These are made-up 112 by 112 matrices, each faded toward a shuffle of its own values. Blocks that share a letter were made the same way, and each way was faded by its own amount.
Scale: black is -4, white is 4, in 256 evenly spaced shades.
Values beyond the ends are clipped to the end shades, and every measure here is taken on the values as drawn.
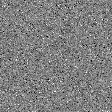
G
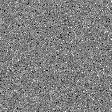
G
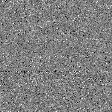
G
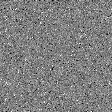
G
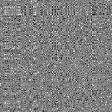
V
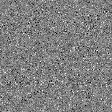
G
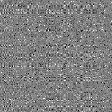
V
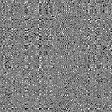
V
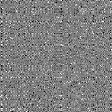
V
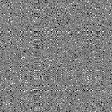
V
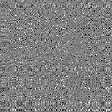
V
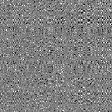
V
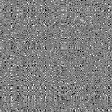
V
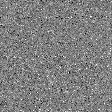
G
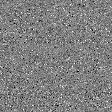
G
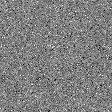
G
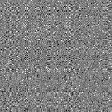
V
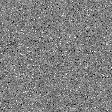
G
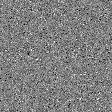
G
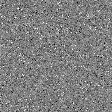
G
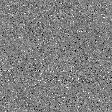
G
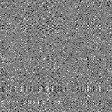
V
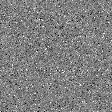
G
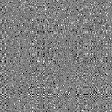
V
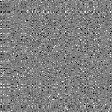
V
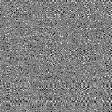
V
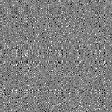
V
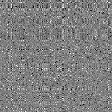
V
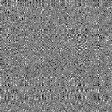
V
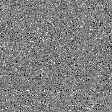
G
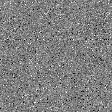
G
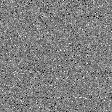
G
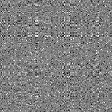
V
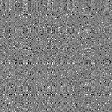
V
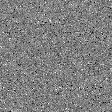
G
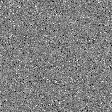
G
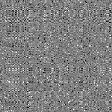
V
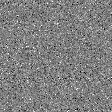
G
